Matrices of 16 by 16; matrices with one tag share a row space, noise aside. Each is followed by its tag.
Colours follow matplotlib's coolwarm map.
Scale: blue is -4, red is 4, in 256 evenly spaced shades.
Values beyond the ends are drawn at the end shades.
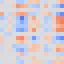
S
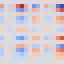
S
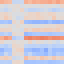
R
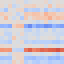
R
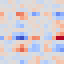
S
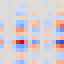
S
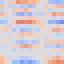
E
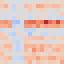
R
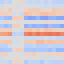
R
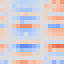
E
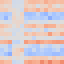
R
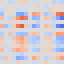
S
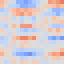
E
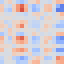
S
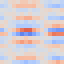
E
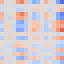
S
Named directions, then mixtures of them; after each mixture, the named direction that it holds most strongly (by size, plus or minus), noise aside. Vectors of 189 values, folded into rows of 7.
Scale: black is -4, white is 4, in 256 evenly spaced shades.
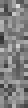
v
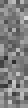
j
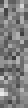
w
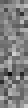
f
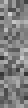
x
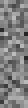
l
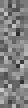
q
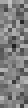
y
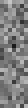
y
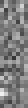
w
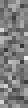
l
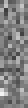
w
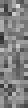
v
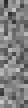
x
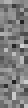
y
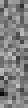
w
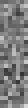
f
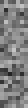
f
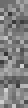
x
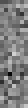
f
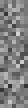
q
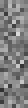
q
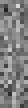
v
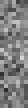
x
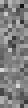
y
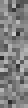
q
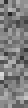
x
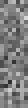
j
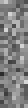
x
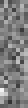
w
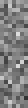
q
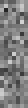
w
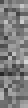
f
